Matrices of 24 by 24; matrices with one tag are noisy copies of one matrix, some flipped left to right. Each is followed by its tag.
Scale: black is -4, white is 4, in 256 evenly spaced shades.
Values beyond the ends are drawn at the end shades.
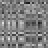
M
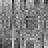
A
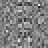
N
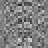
N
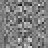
N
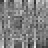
A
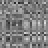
M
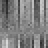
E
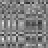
M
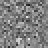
N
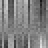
E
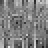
A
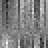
E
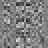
N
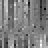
E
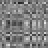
M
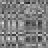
M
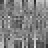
A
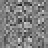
N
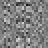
N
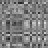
M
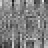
A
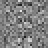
N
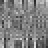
A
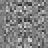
N
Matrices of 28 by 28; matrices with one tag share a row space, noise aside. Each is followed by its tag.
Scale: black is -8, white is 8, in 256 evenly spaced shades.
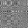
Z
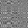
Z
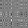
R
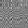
R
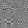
Z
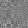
Z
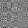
Z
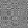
Z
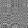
Z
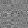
Z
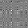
R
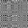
Z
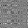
Z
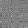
R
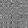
R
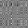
R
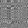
Z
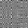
R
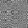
Z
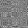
Z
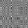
R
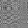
Z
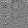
Z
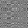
Z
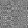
Z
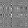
R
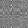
R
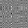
R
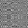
Z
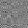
Z
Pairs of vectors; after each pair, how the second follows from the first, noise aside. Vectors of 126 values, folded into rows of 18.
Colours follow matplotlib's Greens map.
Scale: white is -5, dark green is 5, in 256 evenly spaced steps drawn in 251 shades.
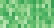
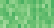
shrunk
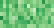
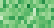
sign-scrambled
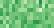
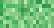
sign-scrambled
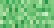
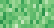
sign-scrambled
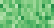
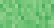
shrunk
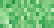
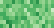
sign-scrambled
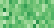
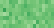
shrunk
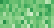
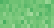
shrunk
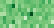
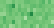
shrunk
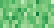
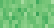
shrunk
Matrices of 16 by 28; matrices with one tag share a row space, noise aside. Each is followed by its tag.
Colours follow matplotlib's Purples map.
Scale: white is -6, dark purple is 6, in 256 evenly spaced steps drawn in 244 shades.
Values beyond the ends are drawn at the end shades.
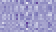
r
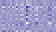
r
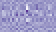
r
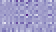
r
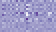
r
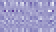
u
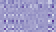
u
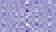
r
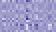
r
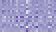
r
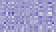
u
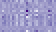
r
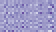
u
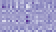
r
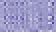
u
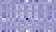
r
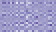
r
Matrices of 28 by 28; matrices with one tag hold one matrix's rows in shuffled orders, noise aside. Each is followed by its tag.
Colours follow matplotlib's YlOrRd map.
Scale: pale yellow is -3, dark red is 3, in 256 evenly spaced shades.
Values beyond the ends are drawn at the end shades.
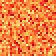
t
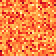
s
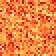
s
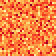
t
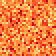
t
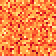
t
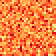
t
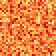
t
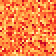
s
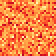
s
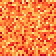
s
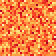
t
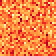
t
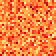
t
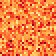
s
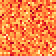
t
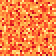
t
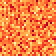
t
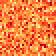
s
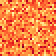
s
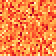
t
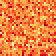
s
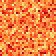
s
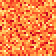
t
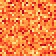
s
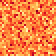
t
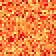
s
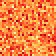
s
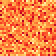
s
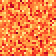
t
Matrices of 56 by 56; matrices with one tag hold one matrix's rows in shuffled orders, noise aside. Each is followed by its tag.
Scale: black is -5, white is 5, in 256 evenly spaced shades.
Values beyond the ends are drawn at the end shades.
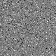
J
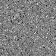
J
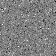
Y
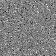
J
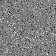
J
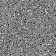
Y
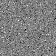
Y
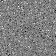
Y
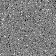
Y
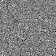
Y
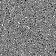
Y
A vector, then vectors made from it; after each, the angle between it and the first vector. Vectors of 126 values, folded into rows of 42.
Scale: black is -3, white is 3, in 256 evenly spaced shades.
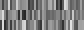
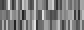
partly aligned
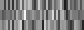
partly opposed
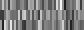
nearly opposite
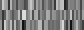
nearly opposite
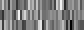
nearly opposite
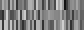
nearly opposite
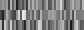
nearly opposite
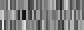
nearly parallel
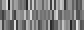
partly opposed
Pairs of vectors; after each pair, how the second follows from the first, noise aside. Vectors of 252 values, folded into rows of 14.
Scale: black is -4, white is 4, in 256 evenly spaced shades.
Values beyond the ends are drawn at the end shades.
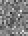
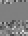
partly zeroed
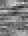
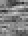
negated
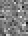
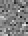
sign-scrambled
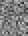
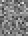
negated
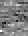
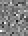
sign-scrambled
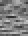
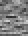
copied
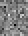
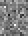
negated
